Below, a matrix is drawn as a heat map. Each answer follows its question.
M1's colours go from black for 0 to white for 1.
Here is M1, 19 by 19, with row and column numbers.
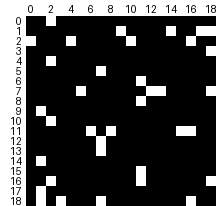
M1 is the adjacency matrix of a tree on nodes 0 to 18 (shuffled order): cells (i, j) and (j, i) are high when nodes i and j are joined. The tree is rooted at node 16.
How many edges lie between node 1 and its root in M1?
2
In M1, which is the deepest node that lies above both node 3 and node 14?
18
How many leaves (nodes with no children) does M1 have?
13
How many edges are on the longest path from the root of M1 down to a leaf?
3
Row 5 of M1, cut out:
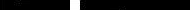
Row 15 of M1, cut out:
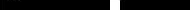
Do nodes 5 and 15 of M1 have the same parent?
no
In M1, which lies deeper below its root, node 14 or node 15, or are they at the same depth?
node 14
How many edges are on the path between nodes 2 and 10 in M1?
1
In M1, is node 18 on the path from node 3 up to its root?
yes
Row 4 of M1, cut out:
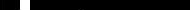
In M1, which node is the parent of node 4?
2
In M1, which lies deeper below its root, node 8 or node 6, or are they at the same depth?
the same depth
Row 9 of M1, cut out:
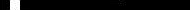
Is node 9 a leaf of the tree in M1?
yes
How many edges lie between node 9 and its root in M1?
3
